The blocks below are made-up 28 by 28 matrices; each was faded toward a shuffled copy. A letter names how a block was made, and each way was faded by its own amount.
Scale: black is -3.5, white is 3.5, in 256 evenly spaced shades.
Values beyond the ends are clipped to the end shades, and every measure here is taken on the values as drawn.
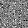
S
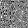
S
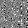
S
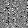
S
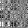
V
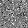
S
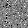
S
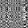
V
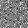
S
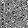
S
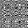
V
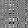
V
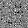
S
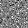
S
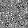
S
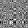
V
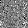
S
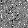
S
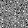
S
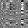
V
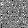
S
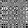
V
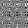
V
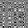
V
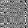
V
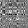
V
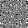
S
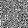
S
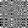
V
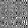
V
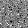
S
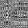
V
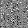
S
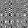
V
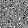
S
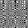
V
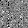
S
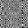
V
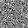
S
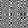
V
